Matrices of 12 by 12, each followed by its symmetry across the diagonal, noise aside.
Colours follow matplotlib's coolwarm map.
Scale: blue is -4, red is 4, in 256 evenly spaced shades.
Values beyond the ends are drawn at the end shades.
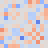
symmetric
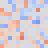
antisymmetric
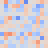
neither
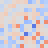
symmetric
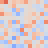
neither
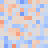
neither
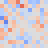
antisymmetric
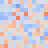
neither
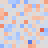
antisymmetric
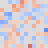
antisymmetric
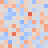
neither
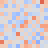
symmetric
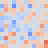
neither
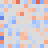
antisymmetric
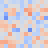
neither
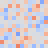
antisymmetric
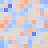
symmetric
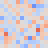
antisymmetric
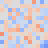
symmetric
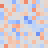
neither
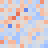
symmetric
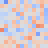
neither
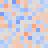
symmetric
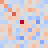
symmetric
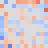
antisymmetric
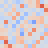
symmetric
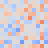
antisymmetric
